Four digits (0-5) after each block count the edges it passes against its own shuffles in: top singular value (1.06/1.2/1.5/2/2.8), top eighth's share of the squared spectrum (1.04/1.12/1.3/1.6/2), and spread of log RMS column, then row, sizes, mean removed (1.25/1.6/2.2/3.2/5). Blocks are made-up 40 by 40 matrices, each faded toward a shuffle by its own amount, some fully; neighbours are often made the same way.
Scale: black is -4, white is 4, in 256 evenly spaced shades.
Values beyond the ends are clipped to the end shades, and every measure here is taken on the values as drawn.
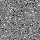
0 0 0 0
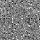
3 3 1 0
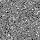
0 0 0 0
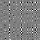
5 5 3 3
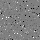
0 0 0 0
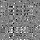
4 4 2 2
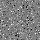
1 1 0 0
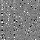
3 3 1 0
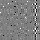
4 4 2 1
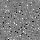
1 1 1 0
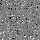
0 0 0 1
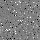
2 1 0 0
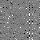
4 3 1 1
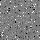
2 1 0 0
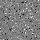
0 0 0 0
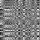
5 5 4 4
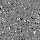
0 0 0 0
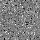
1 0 0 0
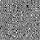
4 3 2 1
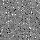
1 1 0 0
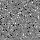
0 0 0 0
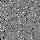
1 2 1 0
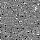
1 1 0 0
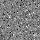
1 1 0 0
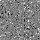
1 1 1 0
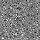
1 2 1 0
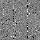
3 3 2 0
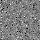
1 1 1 0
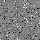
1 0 0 0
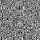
3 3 1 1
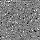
0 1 0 0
